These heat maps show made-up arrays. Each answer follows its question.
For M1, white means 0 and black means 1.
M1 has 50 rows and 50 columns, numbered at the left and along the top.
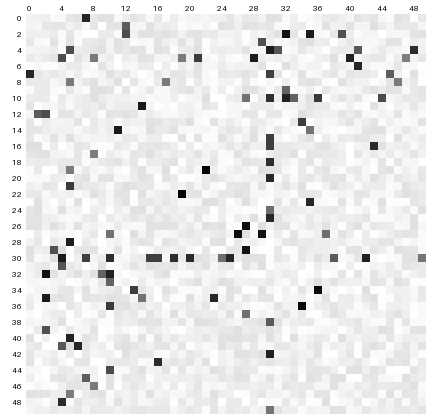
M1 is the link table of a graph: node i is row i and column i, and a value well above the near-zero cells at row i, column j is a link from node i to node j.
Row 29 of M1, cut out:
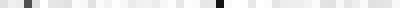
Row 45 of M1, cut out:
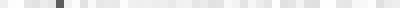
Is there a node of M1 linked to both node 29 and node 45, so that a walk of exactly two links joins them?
no
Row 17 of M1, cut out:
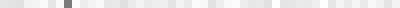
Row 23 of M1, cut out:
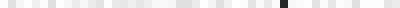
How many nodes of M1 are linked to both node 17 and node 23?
0
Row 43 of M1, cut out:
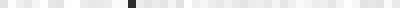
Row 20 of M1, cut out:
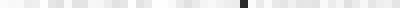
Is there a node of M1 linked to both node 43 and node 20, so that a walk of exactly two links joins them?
no
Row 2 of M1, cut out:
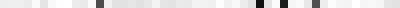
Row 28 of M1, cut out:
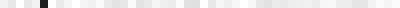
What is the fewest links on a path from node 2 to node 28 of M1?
6
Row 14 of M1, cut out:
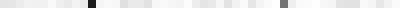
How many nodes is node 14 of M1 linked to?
2
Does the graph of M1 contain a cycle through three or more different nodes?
no
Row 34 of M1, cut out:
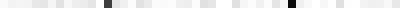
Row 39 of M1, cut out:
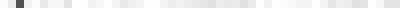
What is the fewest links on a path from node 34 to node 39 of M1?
5
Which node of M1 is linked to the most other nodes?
node 30
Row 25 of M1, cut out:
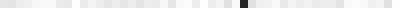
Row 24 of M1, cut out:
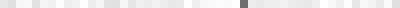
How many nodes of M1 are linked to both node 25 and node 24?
1
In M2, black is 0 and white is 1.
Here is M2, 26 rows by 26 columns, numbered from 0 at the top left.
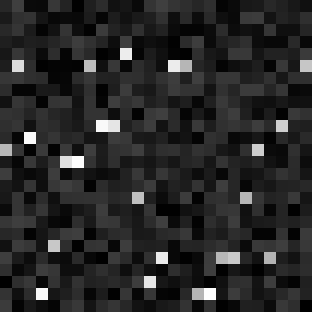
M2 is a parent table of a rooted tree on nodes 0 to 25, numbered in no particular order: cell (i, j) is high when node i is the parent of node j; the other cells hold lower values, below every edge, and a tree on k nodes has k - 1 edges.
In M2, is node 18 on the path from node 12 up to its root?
no
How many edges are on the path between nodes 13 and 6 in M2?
1
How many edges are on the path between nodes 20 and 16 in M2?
1
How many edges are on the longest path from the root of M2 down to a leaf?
10
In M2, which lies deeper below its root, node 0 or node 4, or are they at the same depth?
node 0
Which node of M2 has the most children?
5
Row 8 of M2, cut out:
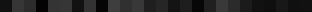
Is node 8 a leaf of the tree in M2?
yes
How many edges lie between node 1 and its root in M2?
10
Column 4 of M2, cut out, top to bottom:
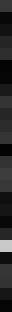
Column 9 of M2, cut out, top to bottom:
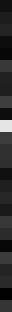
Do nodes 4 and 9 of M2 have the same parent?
no
